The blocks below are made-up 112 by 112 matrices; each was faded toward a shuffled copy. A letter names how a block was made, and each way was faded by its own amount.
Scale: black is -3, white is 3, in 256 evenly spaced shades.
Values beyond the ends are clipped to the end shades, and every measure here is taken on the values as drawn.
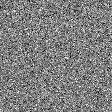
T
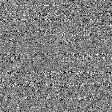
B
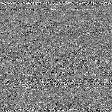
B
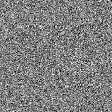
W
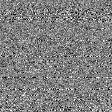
B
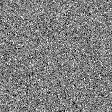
T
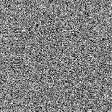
W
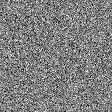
T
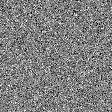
T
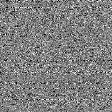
B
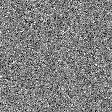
T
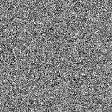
W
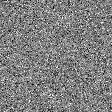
T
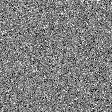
T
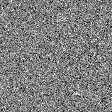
T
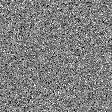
T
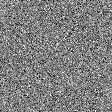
T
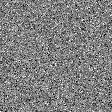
T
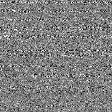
B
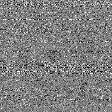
B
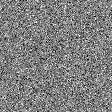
T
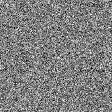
W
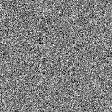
W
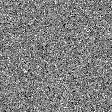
T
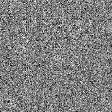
W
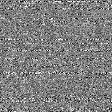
B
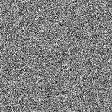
W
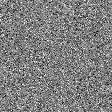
T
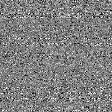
B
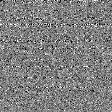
B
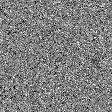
T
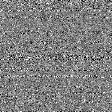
B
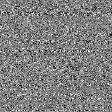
B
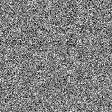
W
